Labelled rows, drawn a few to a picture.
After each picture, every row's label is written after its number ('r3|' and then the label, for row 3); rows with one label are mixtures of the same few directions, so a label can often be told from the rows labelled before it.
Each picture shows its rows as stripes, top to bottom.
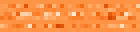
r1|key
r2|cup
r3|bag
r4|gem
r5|bag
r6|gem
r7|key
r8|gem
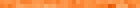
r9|gem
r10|bag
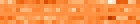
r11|bag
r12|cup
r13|gem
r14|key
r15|bag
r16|cup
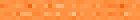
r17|cup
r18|key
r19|bag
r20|gem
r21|gem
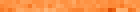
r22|gem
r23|key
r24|bag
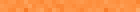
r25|cup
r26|key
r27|cup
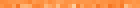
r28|key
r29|gem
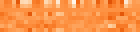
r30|gem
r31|gem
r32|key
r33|key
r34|bag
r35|cup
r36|bag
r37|key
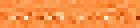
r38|gem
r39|bag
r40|bag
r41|key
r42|cup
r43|gem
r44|cup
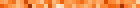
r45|cup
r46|key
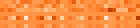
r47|gem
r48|cup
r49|bag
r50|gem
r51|cup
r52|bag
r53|cup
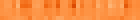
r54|gem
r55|gem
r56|gem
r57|gem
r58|key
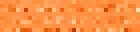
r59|gem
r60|bag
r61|cup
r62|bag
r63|key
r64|gem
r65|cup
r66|gem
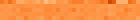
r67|bag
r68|bag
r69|gem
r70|bag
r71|cup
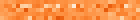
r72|bag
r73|gem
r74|cup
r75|bag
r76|key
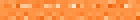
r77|bag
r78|gem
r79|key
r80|cup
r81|cup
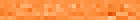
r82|cup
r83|gem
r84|key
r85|bag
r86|bag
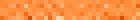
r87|key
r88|cup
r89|key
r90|cup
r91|key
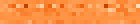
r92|bag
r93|cup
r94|bag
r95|gem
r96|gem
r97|key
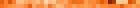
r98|bag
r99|key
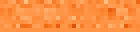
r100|cup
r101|gem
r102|bag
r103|bag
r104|gem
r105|key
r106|gem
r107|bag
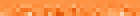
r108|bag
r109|gem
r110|gem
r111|key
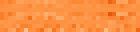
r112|bag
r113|key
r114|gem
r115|bag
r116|key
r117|bag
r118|gem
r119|cup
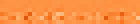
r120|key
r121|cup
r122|key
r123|key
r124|cup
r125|key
